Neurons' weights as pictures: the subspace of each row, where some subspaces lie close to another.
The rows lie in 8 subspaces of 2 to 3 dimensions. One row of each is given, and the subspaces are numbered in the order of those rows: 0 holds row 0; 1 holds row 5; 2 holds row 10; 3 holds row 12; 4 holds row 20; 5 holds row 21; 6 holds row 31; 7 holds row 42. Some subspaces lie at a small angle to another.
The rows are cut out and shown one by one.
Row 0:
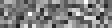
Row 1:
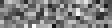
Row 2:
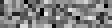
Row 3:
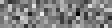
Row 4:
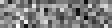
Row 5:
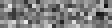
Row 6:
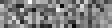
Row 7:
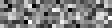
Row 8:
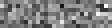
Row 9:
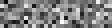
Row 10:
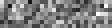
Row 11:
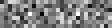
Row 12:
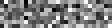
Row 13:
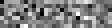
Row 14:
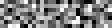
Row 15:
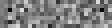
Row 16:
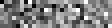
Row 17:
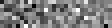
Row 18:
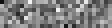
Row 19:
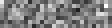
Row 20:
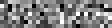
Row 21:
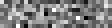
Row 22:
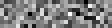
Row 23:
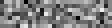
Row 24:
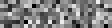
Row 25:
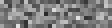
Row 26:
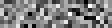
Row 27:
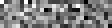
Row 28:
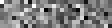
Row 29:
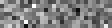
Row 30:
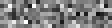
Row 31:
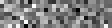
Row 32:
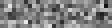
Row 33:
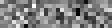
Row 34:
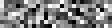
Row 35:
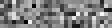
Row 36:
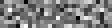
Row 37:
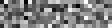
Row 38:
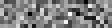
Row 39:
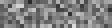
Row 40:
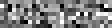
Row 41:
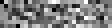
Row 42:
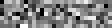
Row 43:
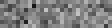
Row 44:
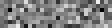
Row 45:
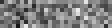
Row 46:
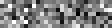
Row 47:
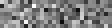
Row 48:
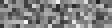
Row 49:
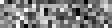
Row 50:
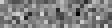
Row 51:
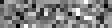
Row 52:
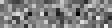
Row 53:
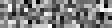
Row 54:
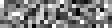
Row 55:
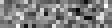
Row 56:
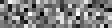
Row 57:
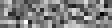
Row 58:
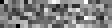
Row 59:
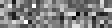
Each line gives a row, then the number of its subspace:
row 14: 7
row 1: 4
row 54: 2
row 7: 5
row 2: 7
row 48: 6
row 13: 7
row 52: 2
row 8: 4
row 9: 3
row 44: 7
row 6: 2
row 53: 7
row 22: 0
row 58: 6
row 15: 7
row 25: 5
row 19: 2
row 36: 7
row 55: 1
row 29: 6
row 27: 3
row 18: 2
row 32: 1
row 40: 4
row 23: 7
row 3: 4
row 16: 3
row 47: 3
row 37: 3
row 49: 5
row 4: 5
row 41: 6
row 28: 3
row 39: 2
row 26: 0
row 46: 1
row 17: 6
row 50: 2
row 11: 4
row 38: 0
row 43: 5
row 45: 5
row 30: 1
